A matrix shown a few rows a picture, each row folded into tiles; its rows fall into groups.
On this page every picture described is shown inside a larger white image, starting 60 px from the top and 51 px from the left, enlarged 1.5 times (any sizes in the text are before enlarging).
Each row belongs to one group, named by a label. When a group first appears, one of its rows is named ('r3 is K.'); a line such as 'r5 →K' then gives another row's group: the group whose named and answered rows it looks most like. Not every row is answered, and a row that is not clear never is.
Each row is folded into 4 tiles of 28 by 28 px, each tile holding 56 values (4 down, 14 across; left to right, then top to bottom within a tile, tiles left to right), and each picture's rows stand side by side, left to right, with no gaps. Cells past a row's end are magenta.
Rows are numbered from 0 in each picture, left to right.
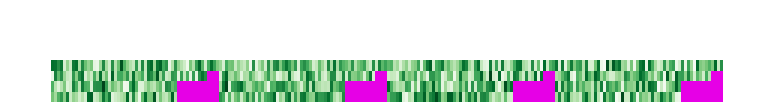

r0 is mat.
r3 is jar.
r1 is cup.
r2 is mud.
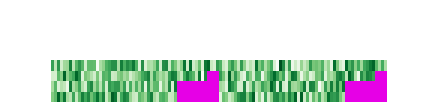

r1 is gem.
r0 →mud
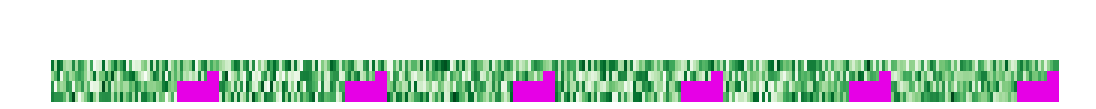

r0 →mat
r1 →cup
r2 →cup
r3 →cup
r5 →mud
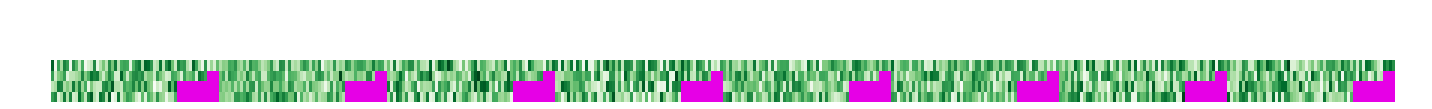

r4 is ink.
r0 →jar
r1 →gem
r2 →jar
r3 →jar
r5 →jar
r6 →cup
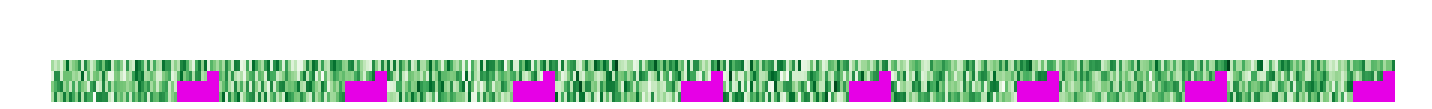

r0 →cup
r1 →cup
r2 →ink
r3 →ink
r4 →cup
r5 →mud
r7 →jar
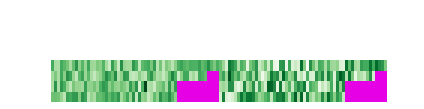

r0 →gem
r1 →gem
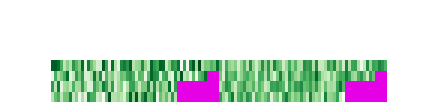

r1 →jar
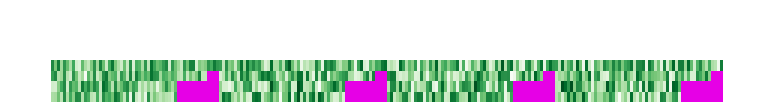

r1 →mat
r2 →cup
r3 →jar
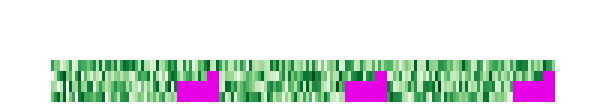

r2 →mud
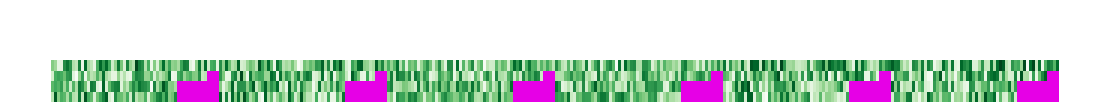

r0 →cup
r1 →ink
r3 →mud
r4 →ink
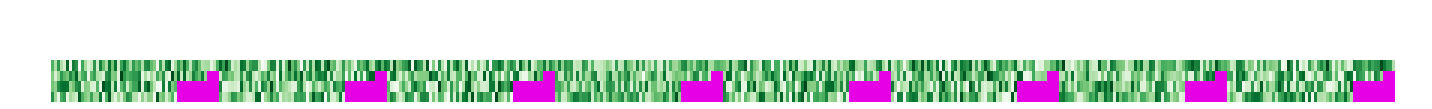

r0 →jar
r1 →mat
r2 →mat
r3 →gem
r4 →mat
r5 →mat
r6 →mud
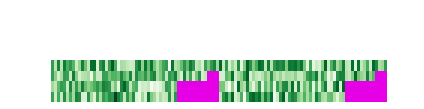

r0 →ink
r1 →mud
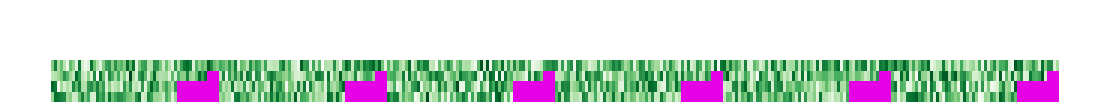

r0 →mud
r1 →gem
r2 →mat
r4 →ink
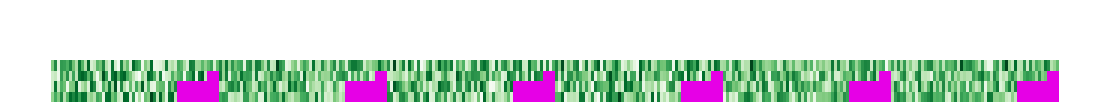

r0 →gem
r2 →jar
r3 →ink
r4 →gem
